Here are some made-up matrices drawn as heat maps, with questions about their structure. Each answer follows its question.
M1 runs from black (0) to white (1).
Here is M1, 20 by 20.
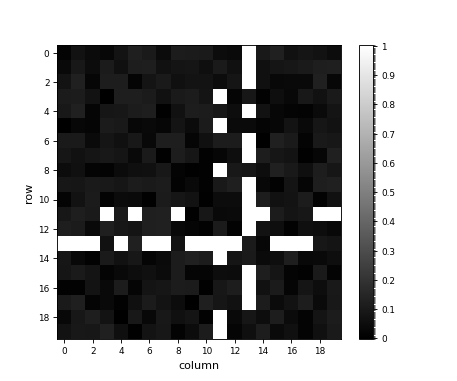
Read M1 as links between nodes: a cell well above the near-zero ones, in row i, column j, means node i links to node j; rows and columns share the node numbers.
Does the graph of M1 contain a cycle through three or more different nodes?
no
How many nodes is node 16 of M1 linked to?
1
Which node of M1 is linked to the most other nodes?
node 13
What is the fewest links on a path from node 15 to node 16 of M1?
2
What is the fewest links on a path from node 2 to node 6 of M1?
2
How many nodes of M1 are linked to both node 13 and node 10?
0
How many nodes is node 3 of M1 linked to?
1
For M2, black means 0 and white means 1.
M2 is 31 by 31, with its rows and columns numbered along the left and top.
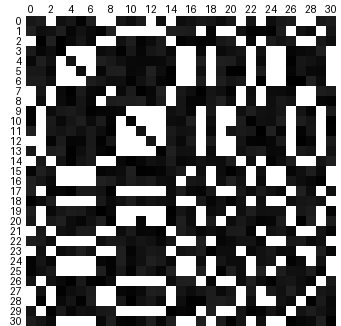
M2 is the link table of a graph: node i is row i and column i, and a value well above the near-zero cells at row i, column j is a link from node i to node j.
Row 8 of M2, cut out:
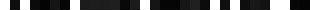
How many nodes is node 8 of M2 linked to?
8
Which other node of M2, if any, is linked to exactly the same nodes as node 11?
node 20
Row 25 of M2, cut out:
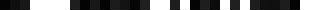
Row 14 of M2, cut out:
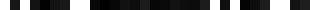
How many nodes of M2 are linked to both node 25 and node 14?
0
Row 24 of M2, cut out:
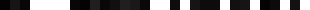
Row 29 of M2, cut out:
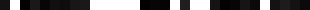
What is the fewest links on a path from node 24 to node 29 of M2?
4
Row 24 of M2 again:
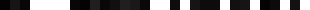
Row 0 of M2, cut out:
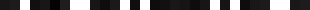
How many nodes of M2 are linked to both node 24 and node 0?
1
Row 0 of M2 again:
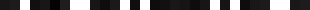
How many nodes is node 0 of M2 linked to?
9
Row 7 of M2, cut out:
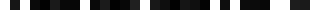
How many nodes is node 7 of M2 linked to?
8
